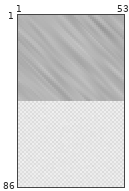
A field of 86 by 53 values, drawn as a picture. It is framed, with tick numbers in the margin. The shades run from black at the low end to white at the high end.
The table splits into 2 rows of 1 panel. Panel 1,1: high, slanting down to the right, faint in contrast. Panel 2,1: very high, checkered, faint in contrast.
